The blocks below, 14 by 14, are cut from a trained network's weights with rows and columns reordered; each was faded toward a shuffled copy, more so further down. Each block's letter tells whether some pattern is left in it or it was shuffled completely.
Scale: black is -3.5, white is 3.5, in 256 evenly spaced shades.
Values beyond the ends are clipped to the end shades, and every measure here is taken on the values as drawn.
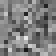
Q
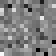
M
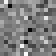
M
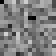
M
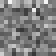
Q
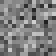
M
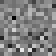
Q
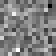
M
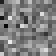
M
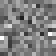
Q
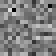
Q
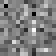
Q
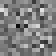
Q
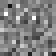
M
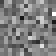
M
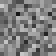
M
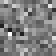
M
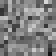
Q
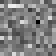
Q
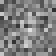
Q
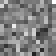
M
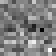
Q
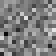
M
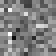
M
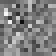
M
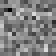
M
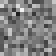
M
